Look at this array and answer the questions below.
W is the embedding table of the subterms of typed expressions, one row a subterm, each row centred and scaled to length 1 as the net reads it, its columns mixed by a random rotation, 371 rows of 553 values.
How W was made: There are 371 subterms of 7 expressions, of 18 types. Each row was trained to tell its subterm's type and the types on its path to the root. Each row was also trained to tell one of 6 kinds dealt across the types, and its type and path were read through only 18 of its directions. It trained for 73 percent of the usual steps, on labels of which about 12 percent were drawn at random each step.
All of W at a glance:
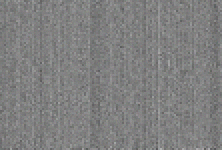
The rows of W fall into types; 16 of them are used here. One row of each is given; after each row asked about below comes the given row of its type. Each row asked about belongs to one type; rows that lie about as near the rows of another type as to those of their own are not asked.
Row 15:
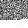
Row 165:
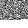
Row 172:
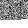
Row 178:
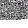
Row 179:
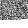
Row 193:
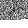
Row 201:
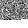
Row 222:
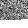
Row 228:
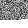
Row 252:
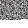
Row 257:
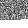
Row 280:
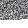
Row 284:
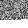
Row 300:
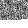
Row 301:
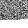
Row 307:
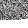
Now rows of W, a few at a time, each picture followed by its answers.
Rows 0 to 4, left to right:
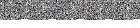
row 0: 178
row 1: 252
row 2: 284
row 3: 165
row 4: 252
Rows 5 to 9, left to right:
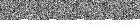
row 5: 228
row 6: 172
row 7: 172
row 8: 178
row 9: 301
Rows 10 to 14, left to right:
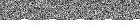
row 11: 222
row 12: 228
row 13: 280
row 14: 172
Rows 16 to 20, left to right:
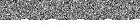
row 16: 280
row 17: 165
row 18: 252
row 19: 165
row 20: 284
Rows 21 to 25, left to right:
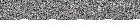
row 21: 15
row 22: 307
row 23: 252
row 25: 222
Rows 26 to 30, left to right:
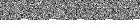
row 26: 15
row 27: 15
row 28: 165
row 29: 228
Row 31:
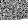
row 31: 301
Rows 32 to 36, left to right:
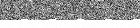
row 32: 228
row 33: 300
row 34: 179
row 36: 300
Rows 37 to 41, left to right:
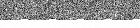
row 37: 193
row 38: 172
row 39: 280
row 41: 172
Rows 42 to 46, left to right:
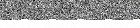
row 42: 178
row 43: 252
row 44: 193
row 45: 307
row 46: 222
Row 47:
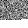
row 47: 178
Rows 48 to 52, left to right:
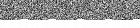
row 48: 252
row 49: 193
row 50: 257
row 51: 307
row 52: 252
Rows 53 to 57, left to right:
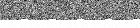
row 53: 228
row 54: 165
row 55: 284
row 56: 178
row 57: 222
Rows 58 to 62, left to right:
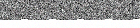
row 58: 307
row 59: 280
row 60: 201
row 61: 301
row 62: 172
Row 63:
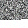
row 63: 165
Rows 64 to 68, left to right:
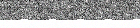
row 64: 172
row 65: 201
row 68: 179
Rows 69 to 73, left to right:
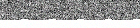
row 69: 300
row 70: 222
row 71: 284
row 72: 178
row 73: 15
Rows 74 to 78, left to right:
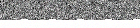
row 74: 193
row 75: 284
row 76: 201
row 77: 300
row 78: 15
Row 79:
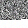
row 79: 201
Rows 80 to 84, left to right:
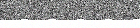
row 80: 15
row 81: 193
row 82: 257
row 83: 252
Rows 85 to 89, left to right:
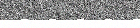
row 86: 178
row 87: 15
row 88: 257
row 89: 301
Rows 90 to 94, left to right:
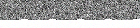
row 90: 307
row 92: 15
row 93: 172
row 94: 284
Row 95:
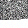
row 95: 307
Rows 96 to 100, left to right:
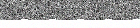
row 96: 165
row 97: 172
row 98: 252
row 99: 201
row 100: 222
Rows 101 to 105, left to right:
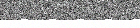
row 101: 15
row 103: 222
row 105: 300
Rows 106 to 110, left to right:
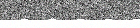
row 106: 257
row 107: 179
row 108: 222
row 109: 165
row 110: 172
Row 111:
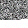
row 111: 201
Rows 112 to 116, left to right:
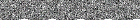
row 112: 252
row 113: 252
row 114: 228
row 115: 222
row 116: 222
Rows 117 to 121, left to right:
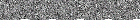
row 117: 165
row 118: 252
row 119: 301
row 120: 193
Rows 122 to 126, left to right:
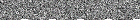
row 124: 301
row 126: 201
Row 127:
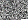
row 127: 172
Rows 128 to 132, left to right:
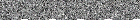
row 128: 178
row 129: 301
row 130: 172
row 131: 252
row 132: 172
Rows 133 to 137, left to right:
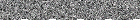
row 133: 228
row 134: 201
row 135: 165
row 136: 284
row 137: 252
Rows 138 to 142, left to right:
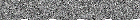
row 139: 301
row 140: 165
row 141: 228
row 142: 228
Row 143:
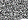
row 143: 179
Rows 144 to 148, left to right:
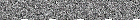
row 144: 307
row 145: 257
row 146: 252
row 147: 15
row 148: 15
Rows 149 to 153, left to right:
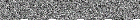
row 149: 165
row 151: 280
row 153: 307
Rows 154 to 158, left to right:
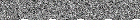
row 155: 280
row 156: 252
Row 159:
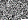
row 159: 222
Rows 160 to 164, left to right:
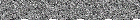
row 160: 252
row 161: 172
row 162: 252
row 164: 257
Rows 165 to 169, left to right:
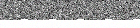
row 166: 284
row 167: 172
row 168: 15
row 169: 179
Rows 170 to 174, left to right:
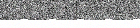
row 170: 165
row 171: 228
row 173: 280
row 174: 179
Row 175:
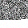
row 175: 228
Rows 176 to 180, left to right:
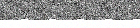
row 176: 280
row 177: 201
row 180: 165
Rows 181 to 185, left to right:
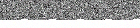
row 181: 178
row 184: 228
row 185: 280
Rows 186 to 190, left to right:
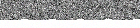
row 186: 179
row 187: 165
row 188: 257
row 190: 201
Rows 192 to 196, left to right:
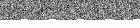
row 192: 301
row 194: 228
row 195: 228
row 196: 178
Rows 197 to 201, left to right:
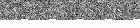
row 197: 300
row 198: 172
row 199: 201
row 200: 201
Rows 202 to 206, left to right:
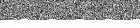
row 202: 301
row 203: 228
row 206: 228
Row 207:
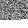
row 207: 228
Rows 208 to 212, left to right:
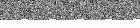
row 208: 15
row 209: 15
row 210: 179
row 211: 284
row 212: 15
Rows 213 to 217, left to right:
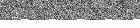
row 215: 280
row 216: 201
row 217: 300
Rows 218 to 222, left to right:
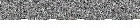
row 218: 172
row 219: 300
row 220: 307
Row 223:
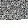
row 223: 280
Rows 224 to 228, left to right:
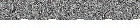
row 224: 201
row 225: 193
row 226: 165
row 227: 284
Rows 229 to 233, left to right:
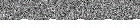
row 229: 172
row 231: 300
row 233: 165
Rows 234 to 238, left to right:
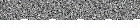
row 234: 307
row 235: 178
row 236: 301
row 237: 178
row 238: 15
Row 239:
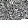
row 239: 178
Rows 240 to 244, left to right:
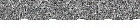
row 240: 307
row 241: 307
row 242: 307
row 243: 252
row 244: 284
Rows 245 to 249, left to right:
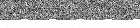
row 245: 15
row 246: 228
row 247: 252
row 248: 300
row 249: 301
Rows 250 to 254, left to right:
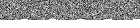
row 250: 165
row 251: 15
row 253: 280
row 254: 307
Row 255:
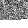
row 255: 300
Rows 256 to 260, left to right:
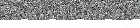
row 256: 257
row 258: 193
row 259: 222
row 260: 201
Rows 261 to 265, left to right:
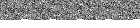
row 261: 201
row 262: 201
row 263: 257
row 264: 257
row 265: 172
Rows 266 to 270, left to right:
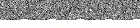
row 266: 252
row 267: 228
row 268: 193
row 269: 201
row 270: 193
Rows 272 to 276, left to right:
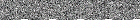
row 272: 165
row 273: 15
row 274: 179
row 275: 172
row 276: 172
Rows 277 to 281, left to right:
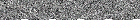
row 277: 222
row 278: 201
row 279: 15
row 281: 307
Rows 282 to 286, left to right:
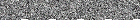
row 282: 257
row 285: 193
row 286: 257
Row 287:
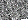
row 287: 178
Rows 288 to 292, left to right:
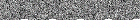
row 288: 165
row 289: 178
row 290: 307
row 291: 257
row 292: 172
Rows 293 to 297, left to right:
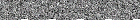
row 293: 172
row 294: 222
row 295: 222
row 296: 179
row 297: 257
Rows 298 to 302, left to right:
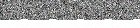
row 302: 228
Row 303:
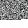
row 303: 257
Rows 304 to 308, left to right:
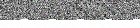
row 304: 179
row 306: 193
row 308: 15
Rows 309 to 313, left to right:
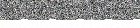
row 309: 179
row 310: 193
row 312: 300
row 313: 193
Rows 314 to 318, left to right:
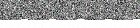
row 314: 307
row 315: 301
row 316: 178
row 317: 165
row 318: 193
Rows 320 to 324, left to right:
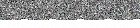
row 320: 280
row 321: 15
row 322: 300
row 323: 252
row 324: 178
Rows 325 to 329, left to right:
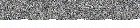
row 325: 284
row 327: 301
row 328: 252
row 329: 228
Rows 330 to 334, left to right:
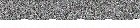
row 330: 165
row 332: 257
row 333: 172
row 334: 201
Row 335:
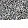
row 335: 284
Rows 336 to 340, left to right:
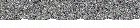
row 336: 201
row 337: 300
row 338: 179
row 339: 193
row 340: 300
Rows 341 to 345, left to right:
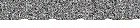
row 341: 228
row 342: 179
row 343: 178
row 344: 300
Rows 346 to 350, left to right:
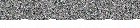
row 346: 222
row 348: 301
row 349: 222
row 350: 252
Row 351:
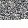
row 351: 179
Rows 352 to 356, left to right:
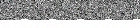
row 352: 301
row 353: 165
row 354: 307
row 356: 15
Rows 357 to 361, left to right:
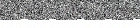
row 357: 179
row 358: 193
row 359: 280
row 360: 307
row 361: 201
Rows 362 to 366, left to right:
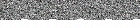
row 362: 15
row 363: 172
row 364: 179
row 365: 301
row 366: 179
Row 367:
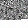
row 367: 222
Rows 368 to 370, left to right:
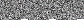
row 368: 301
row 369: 301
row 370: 280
